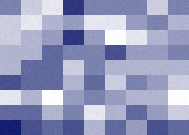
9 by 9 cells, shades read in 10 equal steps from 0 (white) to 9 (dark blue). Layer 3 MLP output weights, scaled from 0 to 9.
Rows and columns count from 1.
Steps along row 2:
down up up down same up up down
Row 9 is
9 7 6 7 3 6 4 7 6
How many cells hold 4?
12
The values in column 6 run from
0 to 7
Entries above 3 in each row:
6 3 4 7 3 6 3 5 8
